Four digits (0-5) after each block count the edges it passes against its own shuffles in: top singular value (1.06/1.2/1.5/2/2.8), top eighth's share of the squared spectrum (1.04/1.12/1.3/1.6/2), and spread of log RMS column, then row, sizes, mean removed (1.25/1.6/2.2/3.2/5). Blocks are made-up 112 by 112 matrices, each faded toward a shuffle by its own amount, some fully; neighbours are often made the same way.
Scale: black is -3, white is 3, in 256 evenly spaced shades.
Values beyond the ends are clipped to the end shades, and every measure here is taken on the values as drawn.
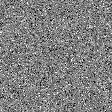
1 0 0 0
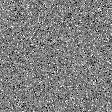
1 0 0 0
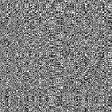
5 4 3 3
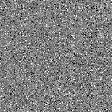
4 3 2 1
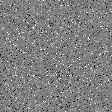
2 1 0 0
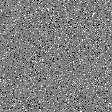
3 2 1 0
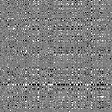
5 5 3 4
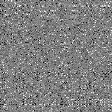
4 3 1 2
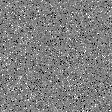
2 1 0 0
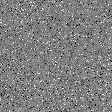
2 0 0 0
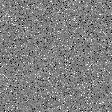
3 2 1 0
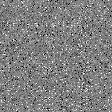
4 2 1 2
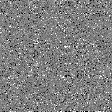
4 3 2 2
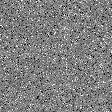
0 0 0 0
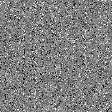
2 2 3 0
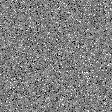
0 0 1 0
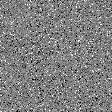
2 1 2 0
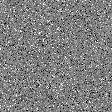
0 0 0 0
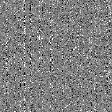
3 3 3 0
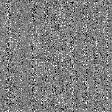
3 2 3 0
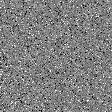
0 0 0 0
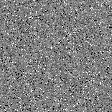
0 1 0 0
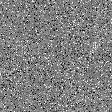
2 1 0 0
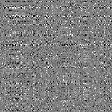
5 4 3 3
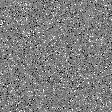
0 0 0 0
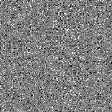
4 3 2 2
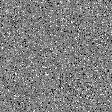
3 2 0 0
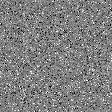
3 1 0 0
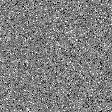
0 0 1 0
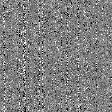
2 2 4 0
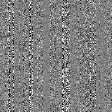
2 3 5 0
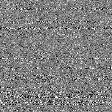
1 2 0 4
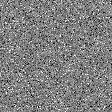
0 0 0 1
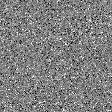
0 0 0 2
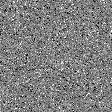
0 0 0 1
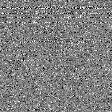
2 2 0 3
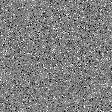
0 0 0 0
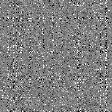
2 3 3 3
